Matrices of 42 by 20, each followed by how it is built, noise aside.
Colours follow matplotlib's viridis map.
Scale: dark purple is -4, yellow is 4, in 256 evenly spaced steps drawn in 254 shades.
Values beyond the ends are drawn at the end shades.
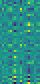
low rank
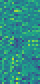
low rank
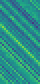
Toeplitz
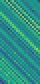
Toeplitz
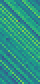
Toeplitz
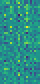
low rank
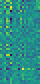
low rank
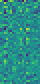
low rank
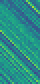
Toeplitz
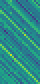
Toeplitz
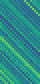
Toeplitz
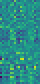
low rank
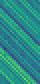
Toeplitz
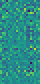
low rank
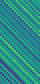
Toeplitz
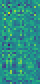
low rank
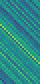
Toeplitz
